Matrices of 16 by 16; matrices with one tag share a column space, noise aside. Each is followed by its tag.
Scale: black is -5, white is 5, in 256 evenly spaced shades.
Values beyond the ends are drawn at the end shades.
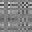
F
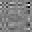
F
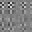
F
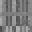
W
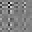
F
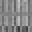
W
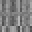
W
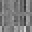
W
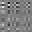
F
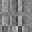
W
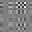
F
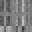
W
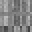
W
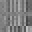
W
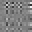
F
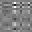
F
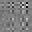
F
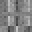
W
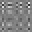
F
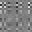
F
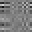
F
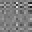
F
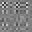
F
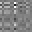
F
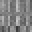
W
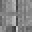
W
